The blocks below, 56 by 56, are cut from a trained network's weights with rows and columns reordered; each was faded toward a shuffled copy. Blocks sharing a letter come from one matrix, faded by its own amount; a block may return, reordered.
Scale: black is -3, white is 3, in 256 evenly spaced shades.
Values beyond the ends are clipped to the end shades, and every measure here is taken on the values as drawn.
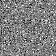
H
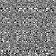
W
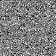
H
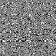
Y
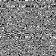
Y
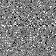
H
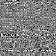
W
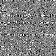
Y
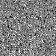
H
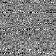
W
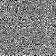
Y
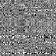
W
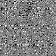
Y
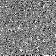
H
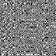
W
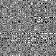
W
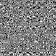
Y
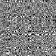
W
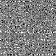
Y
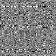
W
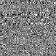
W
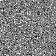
H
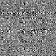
W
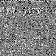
Y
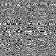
W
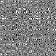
W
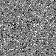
H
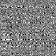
W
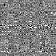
W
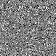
H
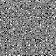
Y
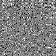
Y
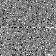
H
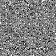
H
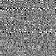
W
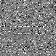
H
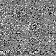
H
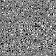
Y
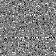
H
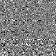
W
